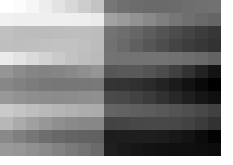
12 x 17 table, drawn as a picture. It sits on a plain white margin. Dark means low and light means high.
Seam: vertical, 50% of the way across, the left part higher. Grain: streaks across. Slope: up to the top left. Ninth with the highest average: top left.
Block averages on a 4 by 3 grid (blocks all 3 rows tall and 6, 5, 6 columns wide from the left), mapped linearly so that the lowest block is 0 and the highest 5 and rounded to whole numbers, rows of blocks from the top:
5 3 2 / 4 3 1 / 3 2 0 / 3 1 0
